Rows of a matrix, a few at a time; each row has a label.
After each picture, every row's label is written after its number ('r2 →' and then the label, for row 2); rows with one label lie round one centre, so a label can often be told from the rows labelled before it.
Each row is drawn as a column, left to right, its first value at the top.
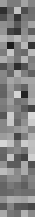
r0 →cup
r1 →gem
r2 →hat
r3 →cup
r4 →gem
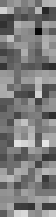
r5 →hat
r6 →hat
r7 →cup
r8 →cup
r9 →cup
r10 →hat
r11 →cup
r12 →cup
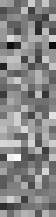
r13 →cup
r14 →gem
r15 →gem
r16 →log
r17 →cup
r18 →hat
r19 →cup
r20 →gem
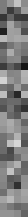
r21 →hat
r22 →cup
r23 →cup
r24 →hat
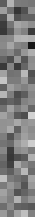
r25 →hat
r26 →log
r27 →cup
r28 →cup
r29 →gem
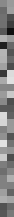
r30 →gem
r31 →hat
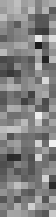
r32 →log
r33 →log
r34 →log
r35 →log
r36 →log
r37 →gem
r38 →hat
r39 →cup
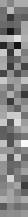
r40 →gem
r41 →hat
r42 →gem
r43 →cup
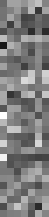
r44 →gem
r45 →log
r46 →log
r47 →hat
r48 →hat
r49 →cup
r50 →hat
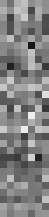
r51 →log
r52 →hat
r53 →log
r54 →log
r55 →gem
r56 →log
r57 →hat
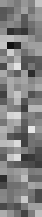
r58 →cup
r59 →gem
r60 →gem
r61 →hat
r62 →log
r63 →log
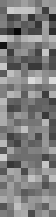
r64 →gem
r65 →hat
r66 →hat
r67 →log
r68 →hat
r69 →hat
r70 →cup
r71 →hat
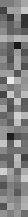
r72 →cup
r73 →hat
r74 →gem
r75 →hat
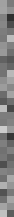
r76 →log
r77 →hat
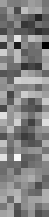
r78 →gem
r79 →log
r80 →gem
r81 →hat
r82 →hat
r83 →hat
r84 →gem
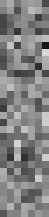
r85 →hat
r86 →log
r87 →gem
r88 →log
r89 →log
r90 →hat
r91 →gem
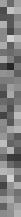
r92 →cup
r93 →hat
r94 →log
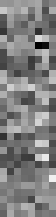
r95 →hat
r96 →log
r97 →log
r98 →log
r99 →log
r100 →gem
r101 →gem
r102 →hat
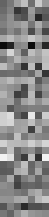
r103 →gem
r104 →gem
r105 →cup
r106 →cup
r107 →gem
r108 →cup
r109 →gem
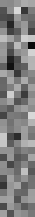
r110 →cup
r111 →hat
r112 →log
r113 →cup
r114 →gem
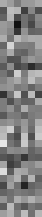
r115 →cup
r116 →log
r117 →hat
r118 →cup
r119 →hat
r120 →cup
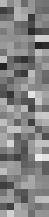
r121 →cup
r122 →cup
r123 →log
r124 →log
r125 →hat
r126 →gem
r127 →gem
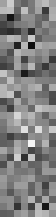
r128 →hat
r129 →hat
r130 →gem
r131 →log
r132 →gem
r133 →log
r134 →cup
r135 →log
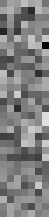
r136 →hat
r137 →log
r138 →hat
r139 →cup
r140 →cup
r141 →log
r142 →gem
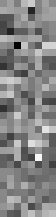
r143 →hat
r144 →hat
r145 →gem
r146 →log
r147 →cup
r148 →gem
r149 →log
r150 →log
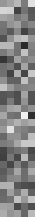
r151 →log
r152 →log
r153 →cup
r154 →gem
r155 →cup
